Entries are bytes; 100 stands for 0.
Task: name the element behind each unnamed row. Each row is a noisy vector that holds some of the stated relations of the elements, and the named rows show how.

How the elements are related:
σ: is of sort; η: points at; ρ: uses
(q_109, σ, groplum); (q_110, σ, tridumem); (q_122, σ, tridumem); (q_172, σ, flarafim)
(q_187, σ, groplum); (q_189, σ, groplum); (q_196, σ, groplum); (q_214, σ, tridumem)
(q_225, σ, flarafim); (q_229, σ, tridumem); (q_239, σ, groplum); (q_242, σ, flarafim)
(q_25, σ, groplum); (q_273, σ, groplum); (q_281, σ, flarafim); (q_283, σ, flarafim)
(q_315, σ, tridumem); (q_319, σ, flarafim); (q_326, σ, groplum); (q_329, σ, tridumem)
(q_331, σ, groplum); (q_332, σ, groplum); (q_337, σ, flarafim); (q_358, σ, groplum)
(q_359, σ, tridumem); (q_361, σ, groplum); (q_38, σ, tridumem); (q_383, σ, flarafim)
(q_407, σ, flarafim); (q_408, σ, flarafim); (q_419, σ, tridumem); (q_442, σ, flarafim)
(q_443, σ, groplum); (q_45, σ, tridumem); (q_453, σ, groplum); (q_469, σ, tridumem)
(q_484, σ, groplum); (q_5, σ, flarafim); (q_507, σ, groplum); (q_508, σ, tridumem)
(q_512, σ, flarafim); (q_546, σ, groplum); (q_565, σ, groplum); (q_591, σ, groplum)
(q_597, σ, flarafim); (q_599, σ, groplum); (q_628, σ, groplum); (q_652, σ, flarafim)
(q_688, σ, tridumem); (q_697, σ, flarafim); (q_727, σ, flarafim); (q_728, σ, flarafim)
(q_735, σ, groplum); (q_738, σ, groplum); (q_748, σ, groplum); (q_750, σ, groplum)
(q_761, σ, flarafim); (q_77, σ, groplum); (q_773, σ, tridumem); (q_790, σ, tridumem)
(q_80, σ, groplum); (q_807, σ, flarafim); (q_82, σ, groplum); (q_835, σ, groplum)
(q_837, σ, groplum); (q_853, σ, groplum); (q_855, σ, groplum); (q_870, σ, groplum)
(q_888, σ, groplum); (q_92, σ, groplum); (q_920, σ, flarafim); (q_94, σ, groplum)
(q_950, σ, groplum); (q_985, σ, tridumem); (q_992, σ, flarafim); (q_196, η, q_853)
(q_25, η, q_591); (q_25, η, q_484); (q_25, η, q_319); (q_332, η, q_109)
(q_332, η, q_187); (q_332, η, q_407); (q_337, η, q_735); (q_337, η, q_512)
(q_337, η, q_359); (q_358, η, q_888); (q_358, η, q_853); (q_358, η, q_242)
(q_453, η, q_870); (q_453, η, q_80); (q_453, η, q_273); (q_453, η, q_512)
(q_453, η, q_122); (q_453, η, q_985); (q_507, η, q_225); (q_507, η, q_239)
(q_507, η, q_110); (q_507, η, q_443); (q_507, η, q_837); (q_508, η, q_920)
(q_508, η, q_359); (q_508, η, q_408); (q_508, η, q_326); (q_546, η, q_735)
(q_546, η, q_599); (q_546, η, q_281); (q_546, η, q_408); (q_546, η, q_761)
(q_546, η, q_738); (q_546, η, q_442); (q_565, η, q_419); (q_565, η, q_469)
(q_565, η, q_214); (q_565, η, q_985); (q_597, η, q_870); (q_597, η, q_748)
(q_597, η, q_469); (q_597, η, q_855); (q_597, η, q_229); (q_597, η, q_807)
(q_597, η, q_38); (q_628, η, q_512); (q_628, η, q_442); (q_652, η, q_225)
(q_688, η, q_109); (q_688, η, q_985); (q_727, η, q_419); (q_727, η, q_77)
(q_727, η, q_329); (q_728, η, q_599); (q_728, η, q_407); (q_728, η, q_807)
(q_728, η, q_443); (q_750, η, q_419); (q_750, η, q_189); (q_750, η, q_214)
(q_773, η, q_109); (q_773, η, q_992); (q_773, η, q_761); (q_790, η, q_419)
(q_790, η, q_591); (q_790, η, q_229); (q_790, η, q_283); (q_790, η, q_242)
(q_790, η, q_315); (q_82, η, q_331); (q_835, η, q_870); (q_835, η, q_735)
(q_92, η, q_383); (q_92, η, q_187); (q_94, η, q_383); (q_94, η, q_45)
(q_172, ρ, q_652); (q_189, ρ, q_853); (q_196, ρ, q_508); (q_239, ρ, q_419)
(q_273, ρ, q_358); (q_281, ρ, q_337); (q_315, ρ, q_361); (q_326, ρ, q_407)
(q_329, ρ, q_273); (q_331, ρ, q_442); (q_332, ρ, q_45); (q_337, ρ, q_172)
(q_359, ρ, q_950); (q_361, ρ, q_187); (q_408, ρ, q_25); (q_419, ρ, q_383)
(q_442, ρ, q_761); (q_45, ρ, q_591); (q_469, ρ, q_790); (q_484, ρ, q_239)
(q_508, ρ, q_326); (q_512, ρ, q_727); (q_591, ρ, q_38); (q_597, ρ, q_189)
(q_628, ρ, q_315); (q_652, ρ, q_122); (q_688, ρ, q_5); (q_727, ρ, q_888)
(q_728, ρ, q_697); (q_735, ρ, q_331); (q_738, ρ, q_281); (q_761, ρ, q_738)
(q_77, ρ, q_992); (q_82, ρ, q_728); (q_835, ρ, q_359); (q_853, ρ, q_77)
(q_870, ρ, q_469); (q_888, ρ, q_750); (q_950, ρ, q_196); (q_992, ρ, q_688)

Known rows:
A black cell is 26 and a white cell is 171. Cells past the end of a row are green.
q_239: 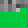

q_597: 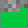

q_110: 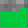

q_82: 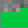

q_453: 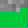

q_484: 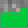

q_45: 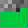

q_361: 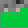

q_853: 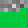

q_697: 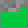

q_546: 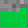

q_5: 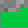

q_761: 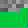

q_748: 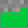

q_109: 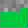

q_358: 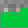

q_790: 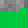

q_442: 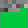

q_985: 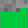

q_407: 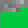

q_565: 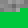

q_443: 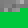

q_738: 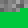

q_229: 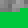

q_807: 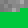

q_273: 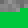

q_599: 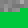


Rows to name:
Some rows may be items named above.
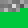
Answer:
q_853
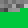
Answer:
q_442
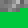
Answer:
q_281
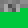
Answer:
q_196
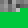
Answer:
q_239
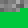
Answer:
q_738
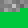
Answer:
q_189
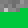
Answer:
q_187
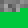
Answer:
q_950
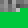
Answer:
q_239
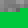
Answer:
q_773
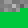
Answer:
q_189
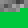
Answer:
q_315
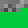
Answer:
q_508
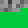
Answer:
q_419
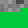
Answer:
q_727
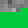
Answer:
q_383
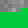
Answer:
q_807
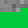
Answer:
q_546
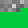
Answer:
q_992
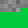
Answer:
q_835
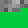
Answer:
q_337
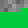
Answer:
q_512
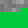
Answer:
q_225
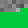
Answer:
q_331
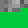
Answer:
q_337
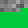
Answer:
q_738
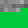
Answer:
q_507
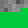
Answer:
q_512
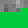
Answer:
q_122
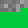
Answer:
q_326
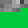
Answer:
q_172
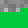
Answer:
q_358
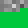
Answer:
q_77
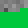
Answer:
q_408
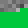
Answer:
q_331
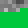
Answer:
q_888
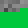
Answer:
q_359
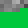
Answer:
q_652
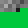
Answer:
q_45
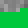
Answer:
q_25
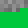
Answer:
q_38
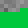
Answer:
q_920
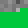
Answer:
q_628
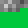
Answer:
q_591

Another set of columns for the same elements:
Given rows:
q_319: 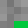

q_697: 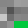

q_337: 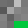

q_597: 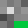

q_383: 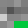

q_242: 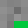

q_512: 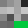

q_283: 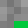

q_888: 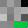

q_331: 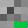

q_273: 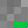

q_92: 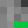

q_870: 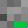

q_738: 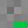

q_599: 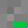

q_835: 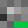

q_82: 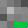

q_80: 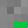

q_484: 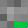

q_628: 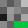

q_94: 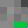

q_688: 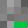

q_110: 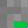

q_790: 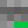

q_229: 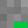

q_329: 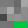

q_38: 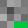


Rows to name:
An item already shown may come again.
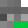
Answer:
q_315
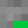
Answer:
q_189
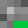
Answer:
q_82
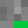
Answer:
q_546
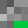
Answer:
q_172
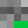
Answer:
q_25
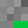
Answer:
q_728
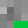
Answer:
q_761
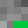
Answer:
q_853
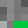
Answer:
q_196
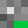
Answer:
q_597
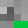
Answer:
q_442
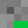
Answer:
q_326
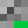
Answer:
q_331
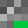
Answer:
q_652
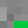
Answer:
q_992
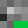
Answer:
q_835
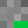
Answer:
q_45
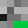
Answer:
q_735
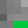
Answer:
q_359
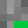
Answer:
q_773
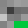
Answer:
q_407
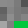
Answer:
q_196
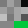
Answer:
q_888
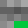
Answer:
q_790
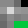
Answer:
q_332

